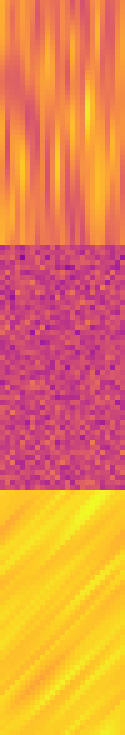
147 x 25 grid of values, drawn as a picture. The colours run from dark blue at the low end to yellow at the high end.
It is made of 3 by 1 panels. Panel 1,1: high, streaked downward. Panel 2,1: middling, fine-grained. Panel 3,1: very high, slanting up to the right, faint in contrast.
